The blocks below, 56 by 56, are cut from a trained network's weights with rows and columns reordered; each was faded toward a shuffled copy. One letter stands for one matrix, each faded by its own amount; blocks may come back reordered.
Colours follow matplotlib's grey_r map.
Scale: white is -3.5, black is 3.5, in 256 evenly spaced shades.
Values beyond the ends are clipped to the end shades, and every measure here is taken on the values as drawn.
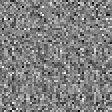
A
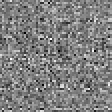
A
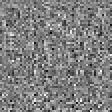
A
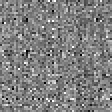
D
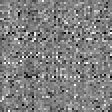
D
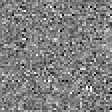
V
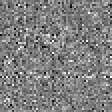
V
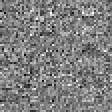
A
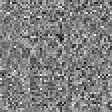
A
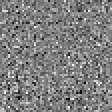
V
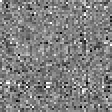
V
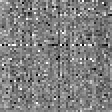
D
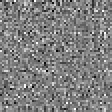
V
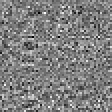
A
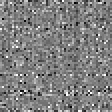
D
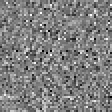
V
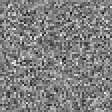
A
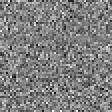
A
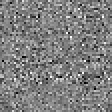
V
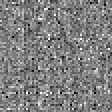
D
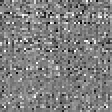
D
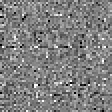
V
